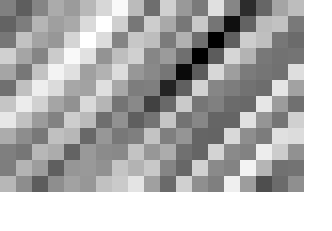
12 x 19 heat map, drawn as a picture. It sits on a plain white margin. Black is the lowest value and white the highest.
Grain: diagonal, up to the right. Average level on the scale: 60%. Odd rows or columns: none.
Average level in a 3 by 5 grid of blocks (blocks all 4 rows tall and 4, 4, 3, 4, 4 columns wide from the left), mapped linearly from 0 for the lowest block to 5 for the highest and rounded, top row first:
2 5 3 0 1 | 4 3 0 1 2 | 2 2 3 2 2
